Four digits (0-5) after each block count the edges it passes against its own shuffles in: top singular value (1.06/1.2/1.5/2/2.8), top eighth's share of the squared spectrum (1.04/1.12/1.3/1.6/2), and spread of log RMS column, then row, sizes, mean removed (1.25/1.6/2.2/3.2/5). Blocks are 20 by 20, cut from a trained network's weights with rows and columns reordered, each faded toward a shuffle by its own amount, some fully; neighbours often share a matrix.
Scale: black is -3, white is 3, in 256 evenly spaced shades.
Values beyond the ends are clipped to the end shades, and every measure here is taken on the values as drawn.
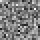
0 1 1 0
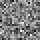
0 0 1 0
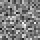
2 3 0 0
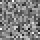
0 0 0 0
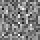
3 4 2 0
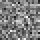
1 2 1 1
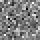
0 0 0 0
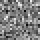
0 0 0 0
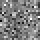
0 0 0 0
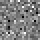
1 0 0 0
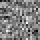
2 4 1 0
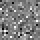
0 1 1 0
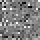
1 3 1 1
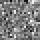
1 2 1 1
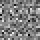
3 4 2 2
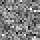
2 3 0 0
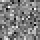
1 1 1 0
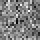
2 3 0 0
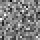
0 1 0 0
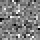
1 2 0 0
